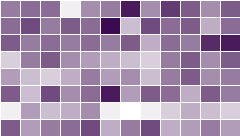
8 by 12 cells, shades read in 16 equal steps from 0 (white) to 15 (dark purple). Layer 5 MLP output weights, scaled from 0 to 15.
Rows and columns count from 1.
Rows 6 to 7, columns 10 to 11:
5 10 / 5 4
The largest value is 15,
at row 2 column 6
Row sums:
102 110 111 81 76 103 40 93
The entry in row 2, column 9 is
9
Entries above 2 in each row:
11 12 12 12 12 12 8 12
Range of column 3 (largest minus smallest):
8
